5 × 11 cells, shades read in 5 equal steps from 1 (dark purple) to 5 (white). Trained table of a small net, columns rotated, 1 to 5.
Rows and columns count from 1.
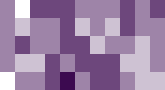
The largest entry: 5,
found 2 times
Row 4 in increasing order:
2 2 2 2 3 3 3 4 4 4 4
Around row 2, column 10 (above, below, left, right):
3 4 2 3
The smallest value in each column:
3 2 2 2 1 2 2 2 2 3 2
